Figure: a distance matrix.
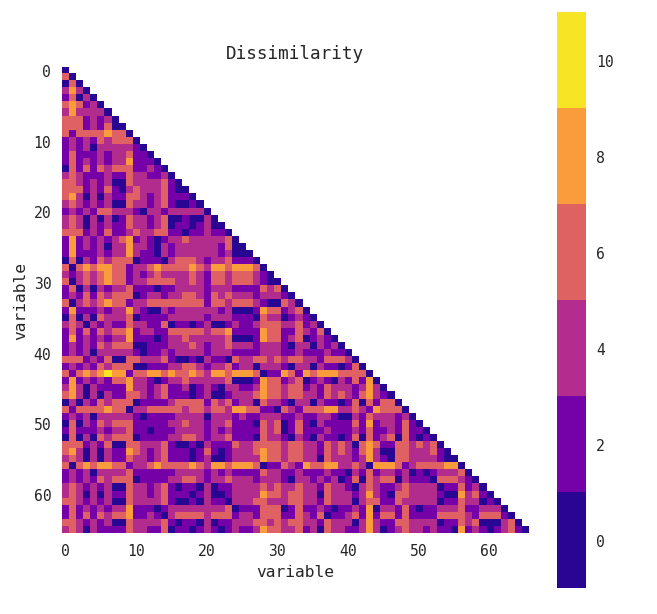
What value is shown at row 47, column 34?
4
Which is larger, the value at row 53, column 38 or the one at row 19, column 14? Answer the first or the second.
the second
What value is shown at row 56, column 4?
6
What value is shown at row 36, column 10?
4
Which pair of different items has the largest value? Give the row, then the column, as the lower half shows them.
43, 6
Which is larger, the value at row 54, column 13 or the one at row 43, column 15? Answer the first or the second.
the second
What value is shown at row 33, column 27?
4
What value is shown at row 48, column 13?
6
